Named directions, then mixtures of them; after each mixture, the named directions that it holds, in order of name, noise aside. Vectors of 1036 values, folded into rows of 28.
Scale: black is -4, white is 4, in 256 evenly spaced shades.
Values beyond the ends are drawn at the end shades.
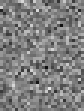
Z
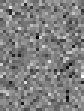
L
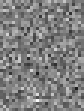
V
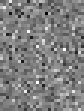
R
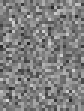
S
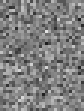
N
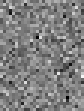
L, V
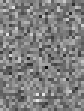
N, V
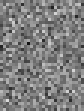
S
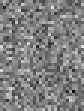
R, S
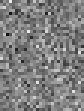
N, R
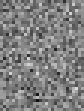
V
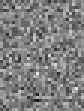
V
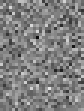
L, Z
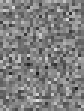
V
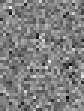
L, R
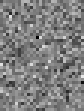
L, N
